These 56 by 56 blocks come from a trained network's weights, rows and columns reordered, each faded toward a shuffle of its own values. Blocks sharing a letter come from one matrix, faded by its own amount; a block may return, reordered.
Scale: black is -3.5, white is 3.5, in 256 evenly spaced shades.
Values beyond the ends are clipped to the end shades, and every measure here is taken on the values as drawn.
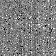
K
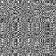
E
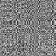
E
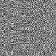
E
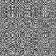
E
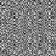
E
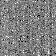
K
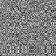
E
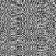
E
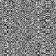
E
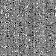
K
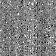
K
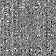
K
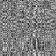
E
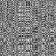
E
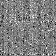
K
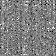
K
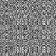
E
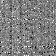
K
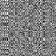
E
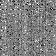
K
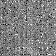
K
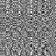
E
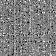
K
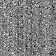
K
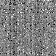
K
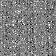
K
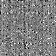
K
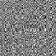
E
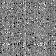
K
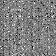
K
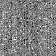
K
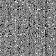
K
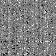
K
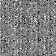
K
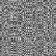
E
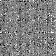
K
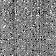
K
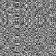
E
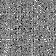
K
